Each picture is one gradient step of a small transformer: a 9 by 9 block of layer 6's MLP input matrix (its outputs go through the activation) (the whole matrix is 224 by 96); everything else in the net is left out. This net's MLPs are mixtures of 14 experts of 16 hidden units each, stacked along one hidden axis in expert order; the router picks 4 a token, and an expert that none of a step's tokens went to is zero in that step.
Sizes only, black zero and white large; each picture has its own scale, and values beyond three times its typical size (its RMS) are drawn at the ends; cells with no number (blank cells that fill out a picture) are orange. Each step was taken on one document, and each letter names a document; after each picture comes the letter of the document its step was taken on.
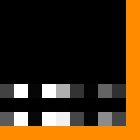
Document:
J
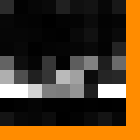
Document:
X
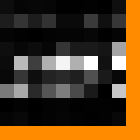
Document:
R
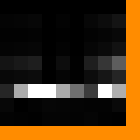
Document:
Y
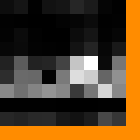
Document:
X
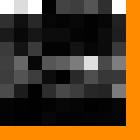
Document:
R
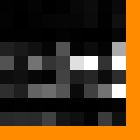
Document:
X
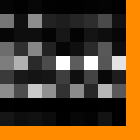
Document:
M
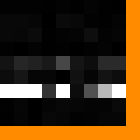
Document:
Y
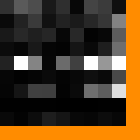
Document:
R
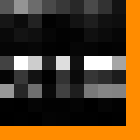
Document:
M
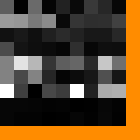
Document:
M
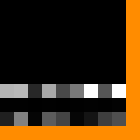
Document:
J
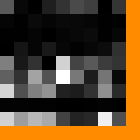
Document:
X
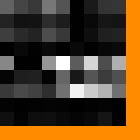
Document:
M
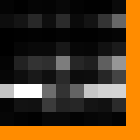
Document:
Y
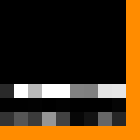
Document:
J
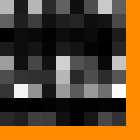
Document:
X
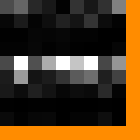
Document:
R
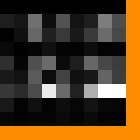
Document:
Y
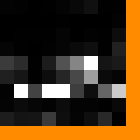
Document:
X
